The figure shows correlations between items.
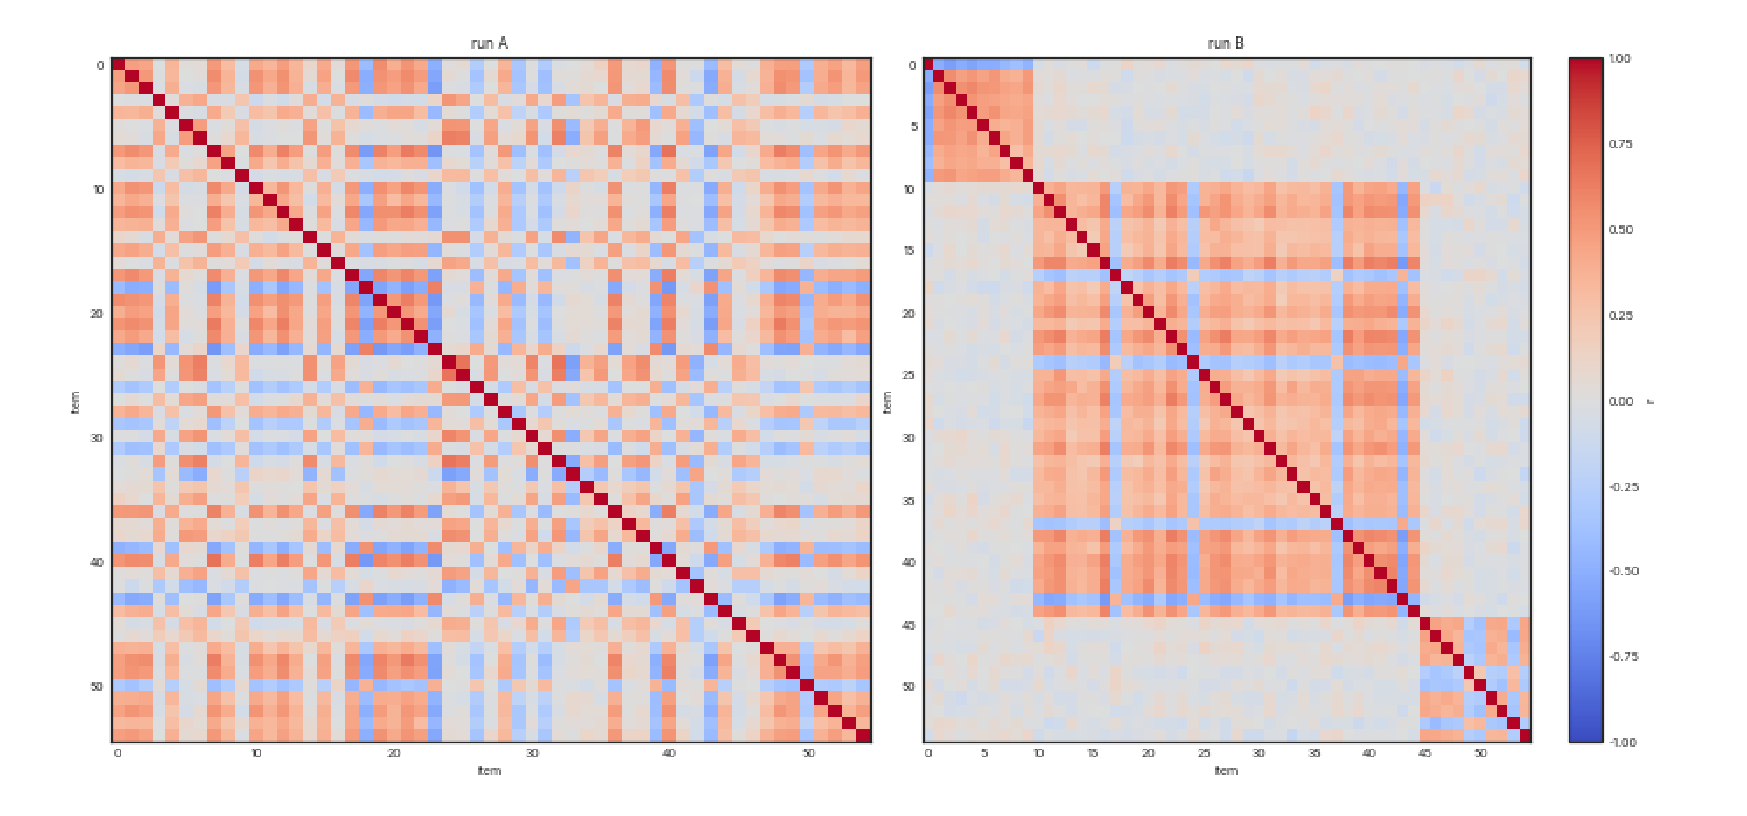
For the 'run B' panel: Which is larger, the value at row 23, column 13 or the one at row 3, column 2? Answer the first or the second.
the second
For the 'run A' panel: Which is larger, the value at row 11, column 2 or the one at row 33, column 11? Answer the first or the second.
the first
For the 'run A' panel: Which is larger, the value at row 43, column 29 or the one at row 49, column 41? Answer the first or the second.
the first
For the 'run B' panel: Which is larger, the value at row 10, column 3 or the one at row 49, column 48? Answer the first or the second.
the first
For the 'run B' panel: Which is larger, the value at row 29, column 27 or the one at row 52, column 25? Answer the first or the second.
the first
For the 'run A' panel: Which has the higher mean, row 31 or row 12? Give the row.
12
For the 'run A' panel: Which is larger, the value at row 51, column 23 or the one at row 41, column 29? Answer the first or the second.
the second
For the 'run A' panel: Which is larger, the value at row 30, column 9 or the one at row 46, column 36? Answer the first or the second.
the first
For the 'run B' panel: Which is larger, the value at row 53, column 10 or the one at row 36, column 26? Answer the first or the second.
the second
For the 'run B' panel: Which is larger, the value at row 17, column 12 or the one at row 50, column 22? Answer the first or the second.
the second
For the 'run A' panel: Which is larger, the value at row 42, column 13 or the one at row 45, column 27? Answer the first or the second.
the second
